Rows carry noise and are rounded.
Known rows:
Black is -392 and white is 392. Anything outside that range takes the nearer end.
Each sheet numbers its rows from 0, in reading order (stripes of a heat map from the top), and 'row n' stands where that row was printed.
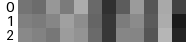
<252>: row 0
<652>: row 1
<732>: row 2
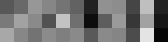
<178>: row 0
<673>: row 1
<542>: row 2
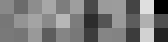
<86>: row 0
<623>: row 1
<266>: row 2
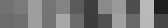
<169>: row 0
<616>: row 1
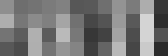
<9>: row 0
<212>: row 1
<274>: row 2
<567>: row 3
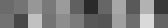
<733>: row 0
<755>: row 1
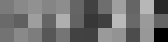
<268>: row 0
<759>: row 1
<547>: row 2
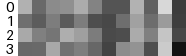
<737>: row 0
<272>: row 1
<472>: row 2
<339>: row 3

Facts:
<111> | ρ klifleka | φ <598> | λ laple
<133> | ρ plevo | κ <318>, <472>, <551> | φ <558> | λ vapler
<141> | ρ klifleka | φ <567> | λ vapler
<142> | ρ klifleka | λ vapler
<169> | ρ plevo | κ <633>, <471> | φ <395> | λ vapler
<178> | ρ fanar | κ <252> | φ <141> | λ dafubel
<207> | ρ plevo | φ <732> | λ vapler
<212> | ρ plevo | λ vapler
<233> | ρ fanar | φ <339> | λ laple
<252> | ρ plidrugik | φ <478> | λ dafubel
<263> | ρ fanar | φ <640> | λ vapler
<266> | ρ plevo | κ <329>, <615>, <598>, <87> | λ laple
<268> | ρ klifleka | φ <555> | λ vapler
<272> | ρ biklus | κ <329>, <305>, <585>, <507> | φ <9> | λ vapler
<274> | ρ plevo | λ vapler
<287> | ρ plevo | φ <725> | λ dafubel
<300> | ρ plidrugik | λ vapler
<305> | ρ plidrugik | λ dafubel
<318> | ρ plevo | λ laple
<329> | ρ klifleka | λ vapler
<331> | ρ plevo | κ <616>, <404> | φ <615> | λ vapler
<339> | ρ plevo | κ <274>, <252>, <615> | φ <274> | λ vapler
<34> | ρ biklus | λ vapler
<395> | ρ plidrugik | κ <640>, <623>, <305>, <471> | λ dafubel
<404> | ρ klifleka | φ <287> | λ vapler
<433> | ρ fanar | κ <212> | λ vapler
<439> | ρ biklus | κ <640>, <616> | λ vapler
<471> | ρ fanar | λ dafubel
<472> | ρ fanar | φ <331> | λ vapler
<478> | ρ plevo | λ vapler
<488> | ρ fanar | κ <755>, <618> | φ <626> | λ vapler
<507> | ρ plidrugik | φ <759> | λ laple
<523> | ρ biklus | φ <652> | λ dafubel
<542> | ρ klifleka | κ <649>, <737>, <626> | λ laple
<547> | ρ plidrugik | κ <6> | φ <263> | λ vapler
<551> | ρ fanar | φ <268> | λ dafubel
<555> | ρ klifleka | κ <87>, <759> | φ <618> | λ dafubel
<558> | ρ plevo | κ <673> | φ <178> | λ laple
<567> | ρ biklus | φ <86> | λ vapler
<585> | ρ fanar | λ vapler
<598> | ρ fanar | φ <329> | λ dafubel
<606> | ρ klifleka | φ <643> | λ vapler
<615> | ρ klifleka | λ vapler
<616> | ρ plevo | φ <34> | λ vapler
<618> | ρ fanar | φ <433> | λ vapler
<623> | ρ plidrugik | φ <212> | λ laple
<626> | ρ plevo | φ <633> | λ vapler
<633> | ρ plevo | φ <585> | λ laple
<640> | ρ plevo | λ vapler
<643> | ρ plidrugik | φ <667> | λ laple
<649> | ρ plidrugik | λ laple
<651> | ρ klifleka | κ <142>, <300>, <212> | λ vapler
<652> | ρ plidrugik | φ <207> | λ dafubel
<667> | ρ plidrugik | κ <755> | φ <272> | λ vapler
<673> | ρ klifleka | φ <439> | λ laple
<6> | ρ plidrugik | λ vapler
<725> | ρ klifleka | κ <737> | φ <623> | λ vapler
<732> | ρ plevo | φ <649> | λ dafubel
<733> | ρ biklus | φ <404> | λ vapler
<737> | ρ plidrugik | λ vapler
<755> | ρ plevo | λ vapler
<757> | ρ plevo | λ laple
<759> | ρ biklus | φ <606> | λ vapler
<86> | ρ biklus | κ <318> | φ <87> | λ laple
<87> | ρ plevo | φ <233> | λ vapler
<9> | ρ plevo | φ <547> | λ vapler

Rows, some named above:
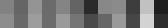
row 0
<395>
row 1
<478>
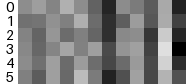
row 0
<287>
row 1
<252>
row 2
<395>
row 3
<86>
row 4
<478>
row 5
<305>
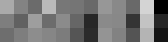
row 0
<133>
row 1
<395>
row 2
<555>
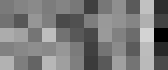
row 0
<111>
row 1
<667>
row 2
<725>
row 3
<111>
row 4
<551>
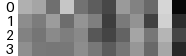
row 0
<725>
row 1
<757>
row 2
<263>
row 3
<643>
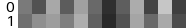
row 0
<34>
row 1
<404>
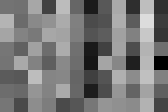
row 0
<6>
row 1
<737>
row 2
<626>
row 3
<471>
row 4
<558>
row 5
<618>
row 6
<598>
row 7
<667>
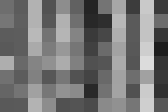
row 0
<439>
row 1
<585>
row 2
<87>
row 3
<141>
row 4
<737>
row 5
<272>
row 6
<233>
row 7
<488>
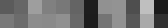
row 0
<178>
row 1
<523>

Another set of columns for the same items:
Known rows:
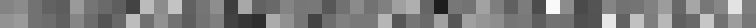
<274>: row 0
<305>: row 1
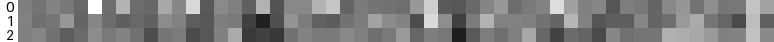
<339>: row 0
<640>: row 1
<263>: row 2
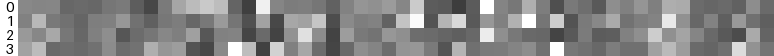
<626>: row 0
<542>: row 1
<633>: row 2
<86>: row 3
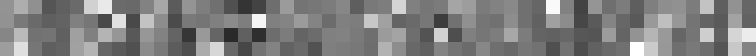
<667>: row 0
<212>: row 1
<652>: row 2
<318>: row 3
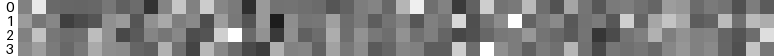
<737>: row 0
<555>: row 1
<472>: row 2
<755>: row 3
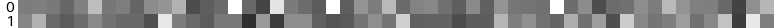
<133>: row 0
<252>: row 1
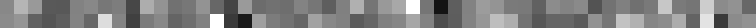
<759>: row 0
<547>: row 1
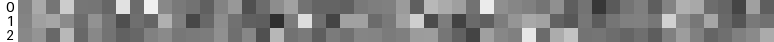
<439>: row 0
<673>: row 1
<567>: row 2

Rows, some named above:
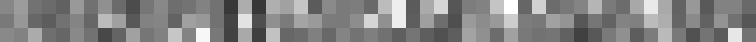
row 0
<542>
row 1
<725>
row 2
<585>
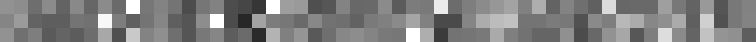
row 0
<395>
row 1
<547>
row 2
<272>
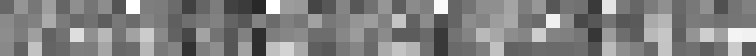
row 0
<395>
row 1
<141>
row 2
<178>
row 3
<266>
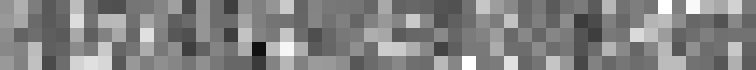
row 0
<598>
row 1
<733>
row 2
<287>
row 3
<266>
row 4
<488>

